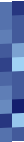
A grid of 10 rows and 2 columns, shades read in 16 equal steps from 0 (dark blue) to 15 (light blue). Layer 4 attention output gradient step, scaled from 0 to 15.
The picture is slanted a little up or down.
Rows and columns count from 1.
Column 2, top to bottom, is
2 5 5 11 15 5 5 0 14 5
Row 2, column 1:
7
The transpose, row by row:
7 7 8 5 3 6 8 9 2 7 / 2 5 5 11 15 5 5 0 14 5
